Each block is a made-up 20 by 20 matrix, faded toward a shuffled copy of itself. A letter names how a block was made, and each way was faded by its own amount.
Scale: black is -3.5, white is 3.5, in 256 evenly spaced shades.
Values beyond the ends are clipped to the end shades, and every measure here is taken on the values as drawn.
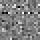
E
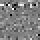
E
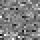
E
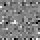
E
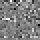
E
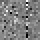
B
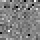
E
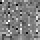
B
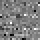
E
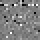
E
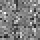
B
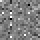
B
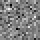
B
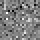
E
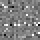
E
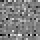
E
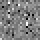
B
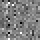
B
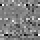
E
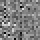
B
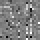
B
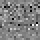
E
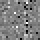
B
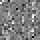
B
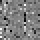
B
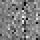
B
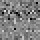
E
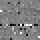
E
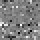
E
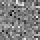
B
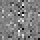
B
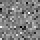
E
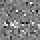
E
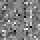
B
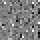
B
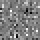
B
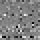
E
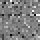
E
